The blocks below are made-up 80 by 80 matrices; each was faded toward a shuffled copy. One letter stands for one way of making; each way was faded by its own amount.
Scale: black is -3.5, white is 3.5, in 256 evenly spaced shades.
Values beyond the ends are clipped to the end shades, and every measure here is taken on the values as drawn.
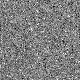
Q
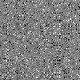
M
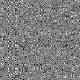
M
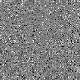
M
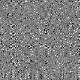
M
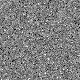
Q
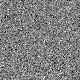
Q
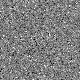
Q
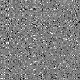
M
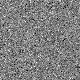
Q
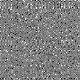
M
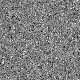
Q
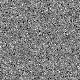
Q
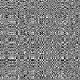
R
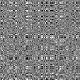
R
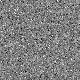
Q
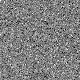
Q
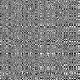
R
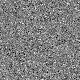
Q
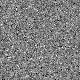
Q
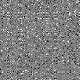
M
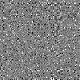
M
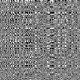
R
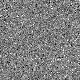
Q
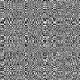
R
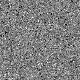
Q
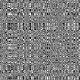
R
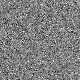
Q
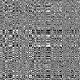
R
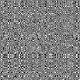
R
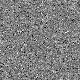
Q
